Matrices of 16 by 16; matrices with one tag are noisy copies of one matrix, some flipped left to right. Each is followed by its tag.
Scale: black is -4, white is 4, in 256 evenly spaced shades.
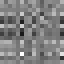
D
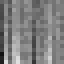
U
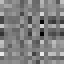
D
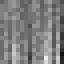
U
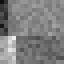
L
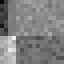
L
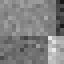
L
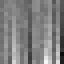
U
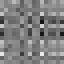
D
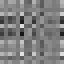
D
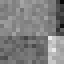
L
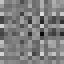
D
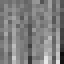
U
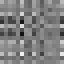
D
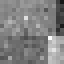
L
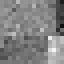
L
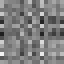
D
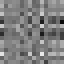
D
